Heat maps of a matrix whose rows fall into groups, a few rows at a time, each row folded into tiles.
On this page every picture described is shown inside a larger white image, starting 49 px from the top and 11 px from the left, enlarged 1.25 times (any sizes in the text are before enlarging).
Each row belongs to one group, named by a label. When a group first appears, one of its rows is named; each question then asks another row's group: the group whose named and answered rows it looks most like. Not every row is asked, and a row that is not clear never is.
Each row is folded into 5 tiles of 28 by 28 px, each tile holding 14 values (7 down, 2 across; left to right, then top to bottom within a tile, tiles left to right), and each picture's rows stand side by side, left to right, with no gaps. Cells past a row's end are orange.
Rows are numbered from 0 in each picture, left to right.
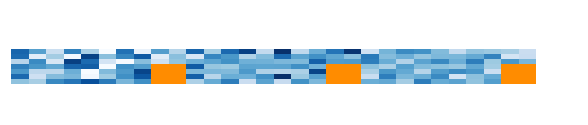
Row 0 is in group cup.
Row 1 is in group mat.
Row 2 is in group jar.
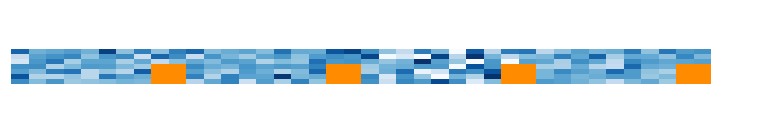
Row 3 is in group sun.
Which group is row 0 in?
mat
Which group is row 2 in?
cup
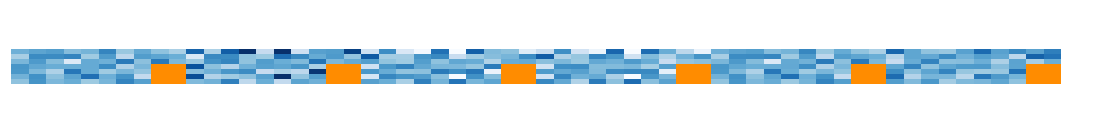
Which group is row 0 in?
sun
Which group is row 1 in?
mat
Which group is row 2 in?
jar
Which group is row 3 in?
jar
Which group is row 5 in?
mat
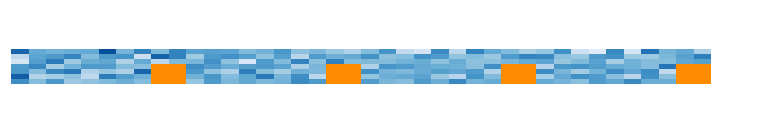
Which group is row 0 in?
mat
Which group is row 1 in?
sun
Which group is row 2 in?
jar
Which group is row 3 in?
jar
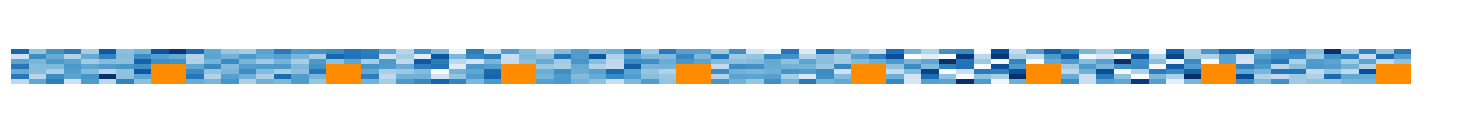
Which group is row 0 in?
mat
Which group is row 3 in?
sun
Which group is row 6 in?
cup
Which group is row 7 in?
mat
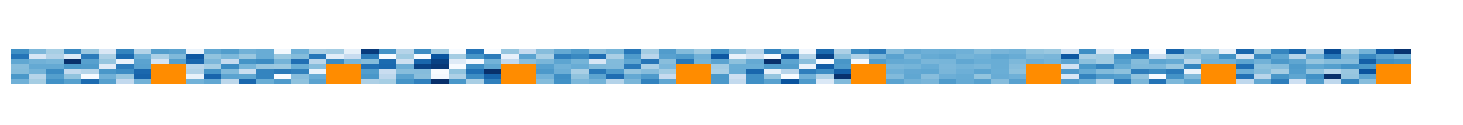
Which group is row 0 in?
cup
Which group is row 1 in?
jar
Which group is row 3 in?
sun
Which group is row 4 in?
cup
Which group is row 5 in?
jar
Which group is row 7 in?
mat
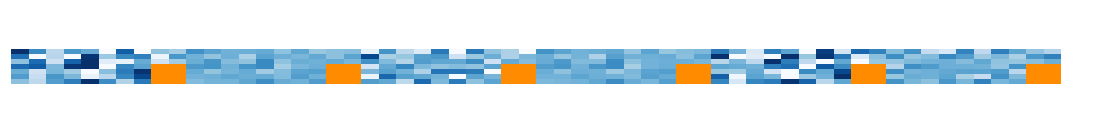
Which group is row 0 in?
cup
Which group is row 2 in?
jar
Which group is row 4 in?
cup
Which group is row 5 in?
jar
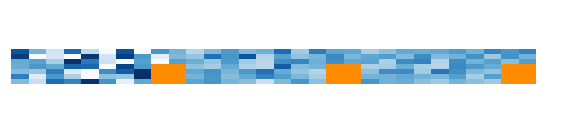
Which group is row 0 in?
cup
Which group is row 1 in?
sun
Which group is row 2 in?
sun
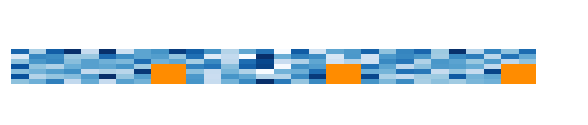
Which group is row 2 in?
mat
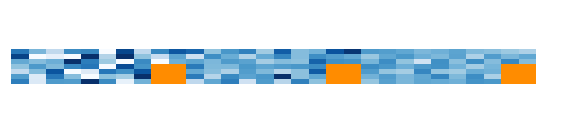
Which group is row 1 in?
mat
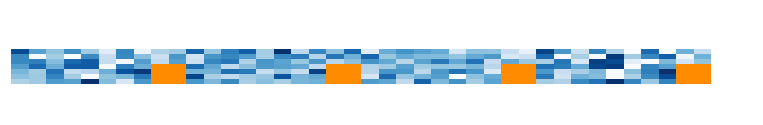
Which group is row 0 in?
cup
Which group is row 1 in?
mat
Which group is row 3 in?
cup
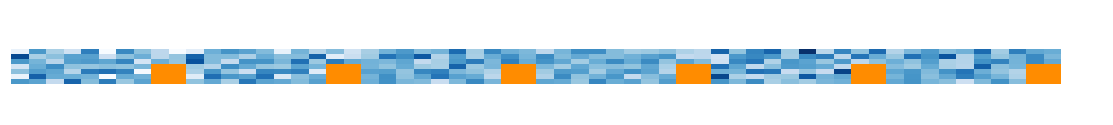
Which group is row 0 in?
jar
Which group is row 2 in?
sun
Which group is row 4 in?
mat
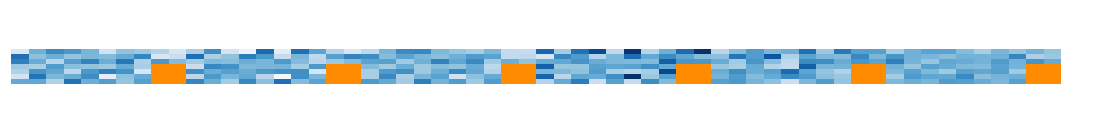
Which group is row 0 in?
jar
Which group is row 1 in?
jar
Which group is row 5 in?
jar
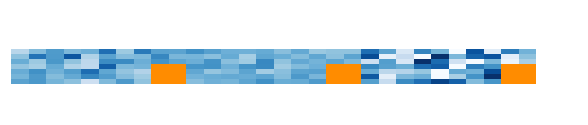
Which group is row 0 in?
sun
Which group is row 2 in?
cup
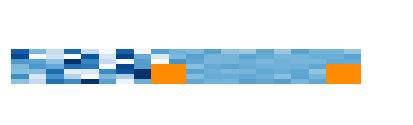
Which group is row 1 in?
jar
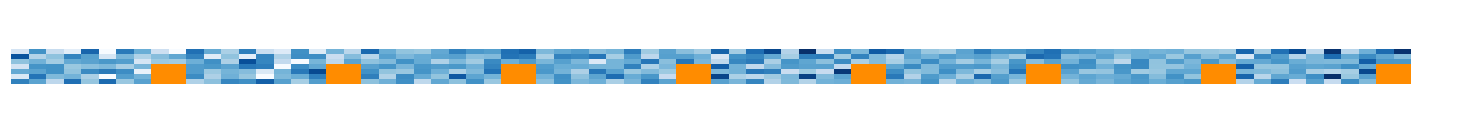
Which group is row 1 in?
cup
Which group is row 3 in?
sun
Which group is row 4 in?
mat
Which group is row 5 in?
mat
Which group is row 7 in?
mat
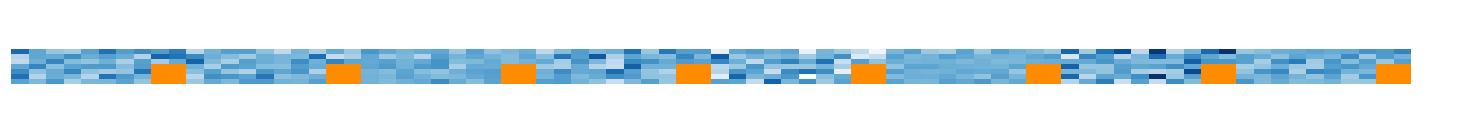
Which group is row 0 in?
mat
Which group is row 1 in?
jar
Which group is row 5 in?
jar
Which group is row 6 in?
mat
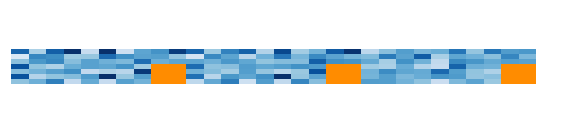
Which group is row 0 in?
mat
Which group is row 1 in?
mat
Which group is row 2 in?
sun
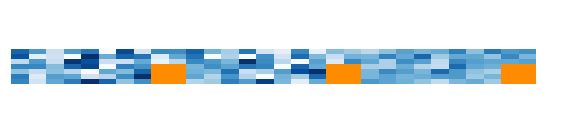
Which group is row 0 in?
cup
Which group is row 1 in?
cup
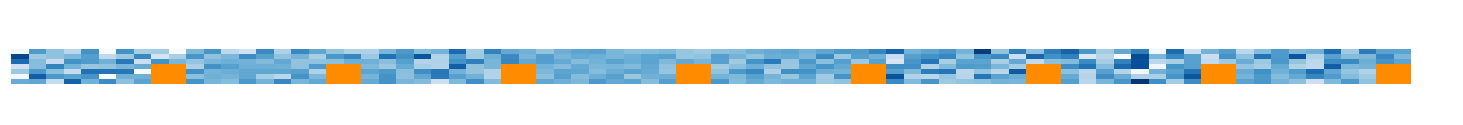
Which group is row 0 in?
jar
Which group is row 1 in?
jar
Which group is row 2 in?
sun
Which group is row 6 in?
cup
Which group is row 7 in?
sun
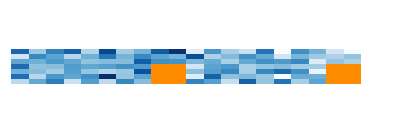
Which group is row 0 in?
mat
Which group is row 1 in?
jar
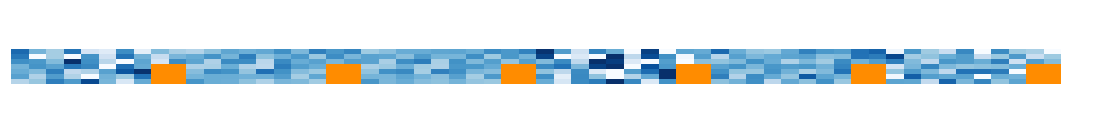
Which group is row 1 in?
sun
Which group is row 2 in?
sun
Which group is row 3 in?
cup
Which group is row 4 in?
mat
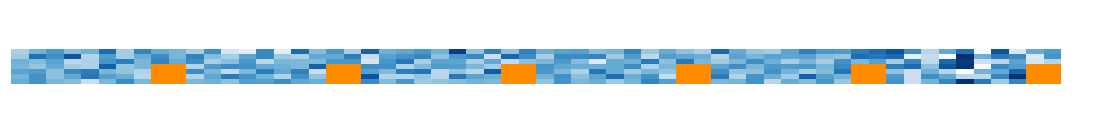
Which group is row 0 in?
sun
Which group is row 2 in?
mat
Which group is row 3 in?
sun
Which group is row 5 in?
cup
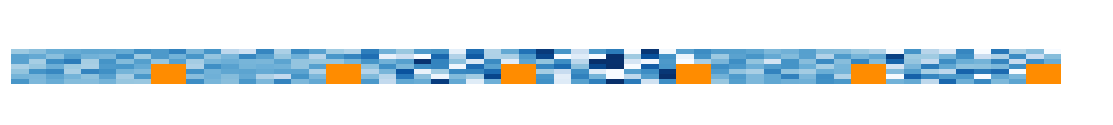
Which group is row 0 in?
sun
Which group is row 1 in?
jar
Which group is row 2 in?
cup
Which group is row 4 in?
sun
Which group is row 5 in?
jar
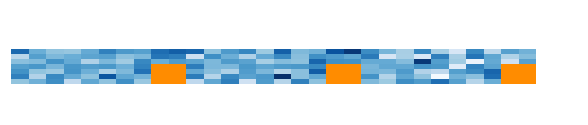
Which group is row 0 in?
mat
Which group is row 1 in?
mat
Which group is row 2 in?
cup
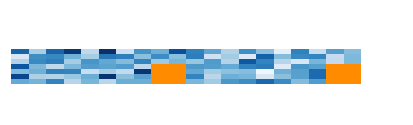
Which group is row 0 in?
mat
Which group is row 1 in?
cup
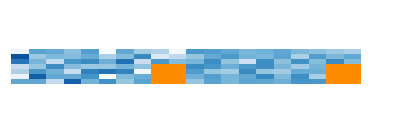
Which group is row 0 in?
jar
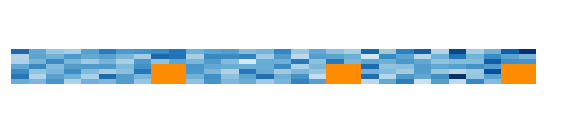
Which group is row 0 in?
mat
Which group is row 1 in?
sun
